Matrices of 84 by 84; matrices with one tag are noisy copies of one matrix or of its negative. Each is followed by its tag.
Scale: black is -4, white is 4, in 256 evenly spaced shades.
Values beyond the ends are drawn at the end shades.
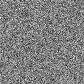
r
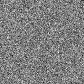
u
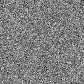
u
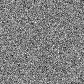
u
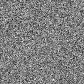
r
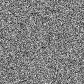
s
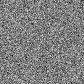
u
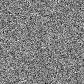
s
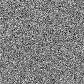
r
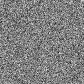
u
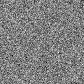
u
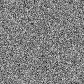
u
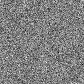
u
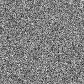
u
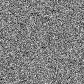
s
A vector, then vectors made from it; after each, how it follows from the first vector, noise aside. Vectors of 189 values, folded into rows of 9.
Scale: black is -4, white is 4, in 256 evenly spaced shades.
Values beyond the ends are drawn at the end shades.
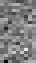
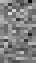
reversed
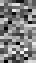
scaled up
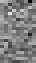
reversed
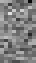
reversed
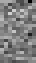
reversed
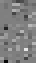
partly zeroed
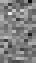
reversed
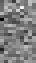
wrapped around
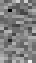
wrapped around
